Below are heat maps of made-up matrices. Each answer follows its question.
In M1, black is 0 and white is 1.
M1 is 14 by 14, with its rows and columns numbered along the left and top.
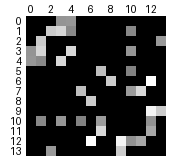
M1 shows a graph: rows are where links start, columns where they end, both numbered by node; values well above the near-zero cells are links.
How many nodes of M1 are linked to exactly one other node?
1
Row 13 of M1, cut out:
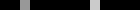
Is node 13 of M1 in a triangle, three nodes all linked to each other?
no
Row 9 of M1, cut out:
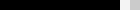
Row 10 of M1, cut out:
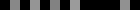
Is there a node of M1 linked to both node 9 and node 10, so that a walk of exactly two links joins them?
yes
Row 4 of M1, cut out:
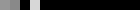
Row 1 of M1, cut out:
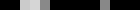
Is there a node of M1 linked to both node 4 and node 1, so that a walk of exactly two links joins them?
yes
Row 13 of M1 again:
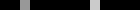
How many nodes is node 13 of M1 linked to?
2
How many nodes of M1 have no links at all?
0
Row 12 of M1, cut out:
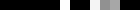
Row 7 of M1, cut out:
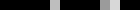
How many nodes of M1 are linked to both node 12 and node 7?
2
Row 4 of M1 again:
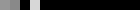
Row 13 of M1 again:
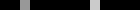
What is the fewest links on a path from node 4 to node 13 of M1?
3
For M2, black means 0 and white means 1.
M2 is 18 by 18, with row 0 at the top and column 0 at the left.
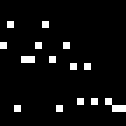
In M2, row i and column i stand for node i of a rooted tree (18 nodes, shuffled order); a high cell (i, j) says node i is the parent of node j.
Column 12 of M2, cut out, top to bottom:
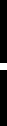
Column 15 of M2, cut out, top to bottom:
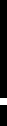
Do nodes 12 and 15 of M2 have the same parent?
no
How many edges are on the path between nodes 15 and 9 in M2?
4
